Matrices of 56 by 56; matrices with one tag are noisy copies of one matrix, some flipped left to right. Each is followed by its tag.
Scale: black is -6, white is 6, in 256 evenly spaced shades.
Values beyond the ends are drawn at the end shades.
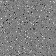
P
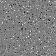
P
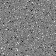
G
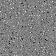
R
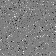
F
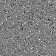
P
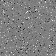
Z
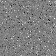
P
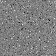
P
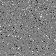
F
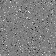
Z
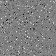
P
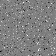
G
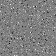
R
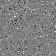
F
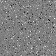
P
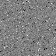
G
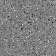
P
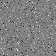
G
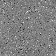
Z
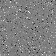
Z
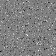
G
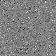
Z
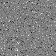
G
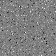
R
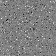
P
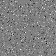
R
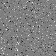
G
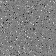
P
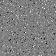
R
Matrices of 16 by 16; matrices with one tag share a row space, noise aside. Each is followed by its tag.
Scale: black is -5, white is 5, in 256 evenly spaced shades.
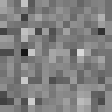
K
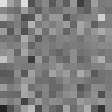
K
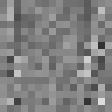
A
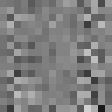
A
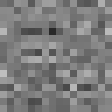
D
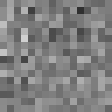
K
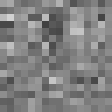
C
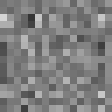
K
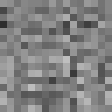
D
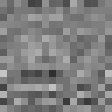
D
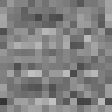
D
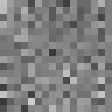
K
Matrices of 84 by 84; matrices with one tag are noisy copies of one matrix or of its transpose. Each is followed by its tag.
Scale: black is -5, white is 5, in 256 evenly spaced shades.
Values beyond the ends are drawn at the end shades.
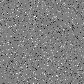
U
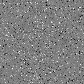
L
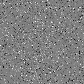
L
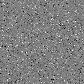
L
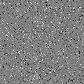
L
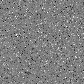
U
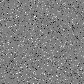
U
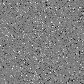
L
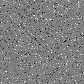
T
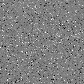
L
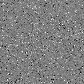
L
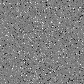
L
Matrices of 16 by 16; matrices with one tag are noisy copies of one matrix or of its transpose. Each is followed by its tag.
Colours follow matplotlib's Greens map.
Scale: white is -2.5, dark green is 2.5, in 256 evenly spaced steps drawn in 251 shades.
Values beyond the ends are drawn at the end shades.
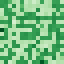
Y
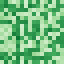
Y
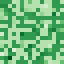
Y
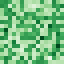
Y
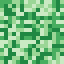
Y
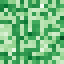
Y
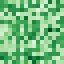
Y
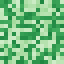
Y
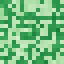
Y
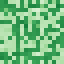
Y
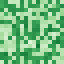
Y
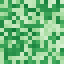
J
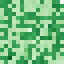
Y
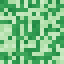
Y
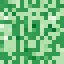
Y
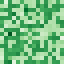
J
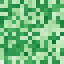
J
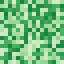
J
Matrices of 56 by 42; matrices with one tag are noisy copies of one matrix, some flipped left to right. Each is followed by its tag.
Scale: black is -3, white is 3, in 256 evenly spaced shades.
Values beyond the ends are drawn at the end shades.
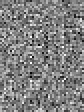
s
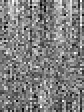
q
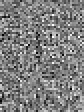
s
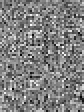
s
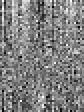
q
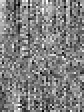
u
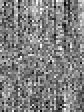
u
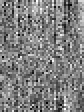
u
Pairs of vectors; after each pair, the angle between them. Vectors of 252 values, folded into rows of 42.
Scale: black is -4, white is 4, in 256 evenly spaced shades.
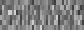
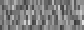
partly opposed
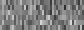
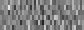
partly opposed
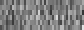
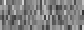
partly aligned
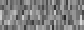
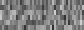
nearly parallel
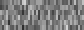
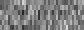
nearly parallel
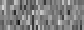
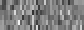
nearly opposite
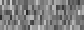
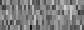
partly opposed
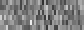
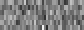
partly aligned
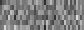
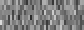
partly opposed
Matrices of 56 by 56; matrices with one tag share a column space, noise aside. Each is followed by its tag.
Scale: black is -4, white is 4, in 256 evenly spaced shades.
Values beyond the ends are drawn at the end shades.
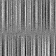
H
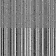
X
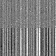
X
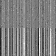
X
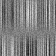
H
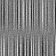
H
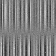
H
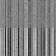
X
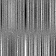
H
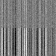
X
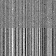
X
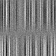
H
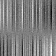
H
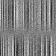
H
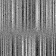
H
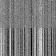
X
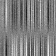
H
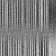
H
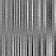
H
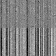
X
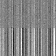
X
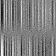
H
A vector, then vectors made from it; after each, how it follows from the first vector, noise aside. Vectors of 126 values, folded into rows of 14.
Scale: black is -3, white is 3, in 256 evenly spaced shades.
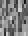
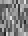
sign-scrambled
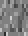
partly zeroed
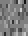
partly zeroed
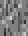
partly zeroed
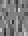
partly zeroed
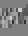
partly zeroed
